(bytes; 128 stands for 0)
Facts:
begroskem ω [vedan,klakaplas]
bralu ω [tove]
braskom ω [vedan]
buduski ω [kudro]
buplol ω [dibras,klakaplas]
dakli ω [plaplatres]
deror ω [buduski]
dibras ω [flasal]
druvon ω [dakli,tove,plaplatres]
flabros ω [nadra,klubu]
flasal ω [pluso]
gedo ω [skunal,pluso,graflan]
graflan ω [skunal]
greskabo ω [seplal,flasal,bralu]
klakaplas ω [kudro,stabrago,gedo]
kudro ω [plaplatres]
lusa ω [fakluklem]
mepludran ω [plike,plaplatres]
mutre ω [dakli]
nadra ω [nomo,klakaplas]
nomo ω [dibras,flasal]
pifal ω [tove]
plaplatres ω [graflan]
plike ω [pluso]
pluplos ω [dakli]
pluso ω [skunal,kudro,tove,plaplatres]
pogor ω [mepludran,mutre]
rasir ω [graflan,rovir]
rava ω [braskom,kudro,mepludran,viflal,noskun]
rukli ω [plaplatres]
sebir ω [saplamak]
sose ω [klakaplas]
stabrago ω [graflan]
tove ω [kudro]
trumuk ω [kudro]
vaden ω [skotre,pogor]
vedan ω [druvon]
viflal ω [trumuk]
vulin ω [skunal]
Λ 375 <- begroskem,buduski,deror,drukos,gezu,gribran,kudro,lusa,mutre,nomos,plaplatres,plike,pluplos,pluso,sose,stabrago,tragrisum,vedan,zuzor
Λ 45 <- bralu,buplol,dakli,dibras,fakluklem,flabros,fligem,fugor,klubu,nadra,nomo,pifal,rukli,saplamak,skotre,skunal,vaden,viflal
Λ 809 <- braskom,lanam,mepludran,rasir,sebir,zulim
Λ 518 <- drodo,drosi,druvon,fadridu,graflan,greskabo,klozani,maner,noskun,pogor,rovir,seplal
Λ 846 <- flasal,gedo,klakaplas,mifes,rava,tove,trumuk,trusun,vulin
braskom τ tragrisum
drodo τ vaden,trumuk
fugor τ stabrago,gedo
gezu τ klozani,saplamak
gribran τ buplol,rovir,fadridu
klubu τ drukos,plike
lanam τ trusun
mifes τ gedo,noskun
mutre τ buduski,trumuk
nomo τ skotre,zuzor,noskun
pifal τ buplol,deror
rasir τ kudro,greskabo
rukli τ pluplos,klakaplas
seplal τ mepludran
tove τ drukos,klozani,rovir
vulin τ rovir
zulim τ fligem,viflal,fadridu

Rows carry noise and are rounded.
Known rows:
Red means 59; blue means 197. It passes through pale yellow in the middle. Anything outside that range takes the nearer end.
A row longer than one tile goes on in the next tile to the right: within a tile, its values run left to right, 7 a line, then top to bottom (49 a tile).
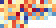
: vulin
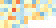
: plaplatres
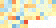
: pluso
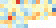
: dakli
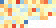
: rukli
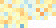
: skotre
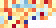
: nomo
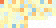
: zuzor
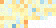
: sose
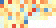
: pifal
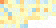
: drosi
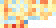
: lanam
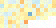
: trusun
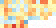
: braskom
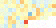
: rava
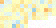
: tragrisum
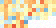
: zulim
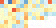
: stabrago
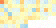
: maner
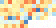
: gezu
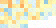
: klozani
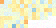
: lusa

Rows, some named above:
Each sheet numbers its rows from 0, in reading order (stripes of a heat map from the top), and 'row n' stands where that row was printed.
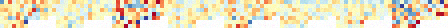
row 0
klubu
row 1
pluplos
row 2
fugor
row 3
sebir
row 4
seplal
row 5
skunal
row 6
flasal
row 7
trumuk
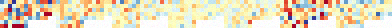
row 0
drodo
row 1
zulim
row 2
stabrago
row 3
plike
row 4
rava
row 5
fugor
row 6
graflan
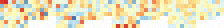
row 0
noskun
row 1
kudro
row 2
rasir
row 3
drukos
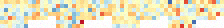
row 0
druvon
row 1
buduski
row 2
buplol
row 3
rukli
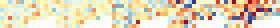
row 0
mepludran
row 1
sebir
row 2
buduski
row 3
gedo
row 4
gribran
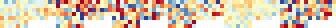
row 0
vaden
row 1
tove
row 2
mifes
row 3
trumuk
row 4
drukos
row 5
mutre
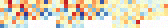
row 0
rovir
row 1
rovir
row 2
klakaplas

